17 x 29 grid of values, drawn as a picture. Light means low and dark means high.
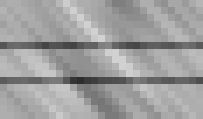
Slope: none. Ninth with the highest average: bottom middle. Histogram: skewed, a long tail of high values. Odd lines: rows 7 and 12. Calmest part: top left.
